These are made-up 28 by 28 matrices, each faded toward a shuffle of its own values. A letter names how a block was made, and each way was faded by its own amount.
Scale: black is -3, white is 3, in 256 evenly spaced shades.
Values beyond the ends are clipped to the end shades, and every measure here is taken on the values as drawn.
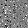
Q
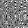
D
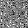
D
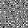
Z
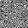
D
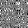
Z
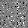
Q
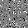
Q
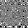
Z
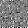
Z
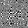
Z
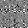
Z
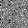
Q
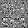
D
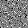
D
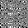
Z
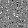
Q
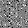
Q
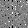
Q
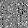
Q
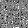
Q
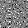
D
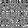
Z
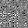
Z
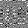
Z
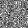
D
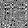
Z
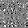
Z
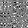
Z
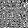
D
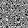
Q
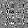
Z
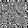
Z
